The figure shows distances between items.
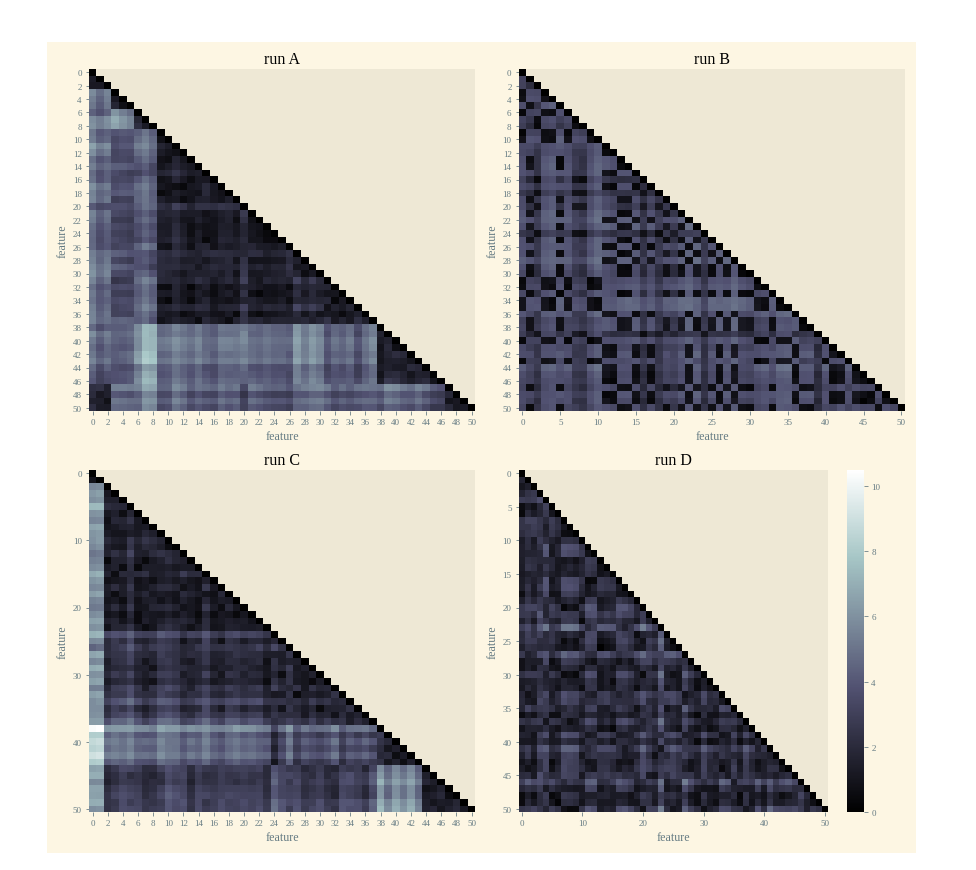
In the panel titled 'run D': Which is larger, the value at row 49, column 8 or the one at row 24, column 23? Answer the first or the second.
the second
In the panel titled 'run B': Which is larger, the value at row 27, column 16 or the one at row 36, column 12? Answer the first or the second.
the first
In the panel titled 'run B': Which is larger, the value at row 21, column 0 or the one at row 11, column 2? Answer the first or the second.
the first
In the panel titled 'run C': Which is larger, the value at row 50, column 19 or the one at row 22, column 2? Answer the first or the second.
the first
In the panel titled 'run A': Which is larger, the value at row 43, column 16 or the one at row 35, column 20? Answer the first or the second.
the first
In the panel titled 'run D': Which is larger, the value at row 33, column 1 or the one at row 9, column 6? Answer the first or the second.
the second
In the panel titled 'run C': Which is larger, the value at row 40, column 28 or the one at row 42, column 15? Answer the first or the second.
the second
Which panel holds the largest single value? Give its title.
run C
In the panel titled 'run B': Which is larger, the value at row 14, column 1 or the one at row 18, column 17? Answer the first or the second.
the second
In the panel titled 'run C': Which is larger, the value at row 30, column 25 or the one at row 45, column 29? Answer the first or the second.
the second
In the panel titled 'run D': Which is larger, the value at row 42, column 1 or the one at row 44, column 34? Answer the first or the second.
the first
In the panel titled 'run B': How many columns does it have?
51
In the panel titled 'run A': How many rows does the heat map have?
51
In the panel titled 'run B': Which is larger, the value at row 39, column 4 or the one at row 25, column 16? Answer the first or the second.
the first
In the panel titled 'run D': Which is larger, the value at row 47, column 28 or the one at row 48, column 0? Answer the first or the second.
the first
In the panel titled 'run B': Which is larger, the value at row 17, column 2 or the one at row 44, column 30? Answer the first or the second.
the second
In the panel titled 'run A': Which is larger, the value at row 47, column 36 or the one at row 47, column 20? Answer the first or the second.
the first
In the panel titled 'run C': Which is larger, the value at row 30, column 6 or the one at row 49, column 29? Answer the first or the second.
the second
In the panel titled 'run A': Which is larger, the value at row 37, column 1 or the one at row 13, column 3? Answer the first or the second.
the first
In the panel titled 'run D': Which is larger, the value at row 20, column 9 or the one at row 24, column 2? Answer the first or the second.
the second
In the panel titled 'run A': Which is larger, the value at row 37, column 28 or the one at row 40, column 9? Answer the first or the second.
the second
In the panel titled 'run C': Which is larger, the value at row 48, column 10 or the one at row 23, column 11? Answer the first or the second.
the first
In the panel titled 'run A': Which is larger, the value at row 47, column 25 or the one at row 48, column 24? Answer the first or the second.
the first
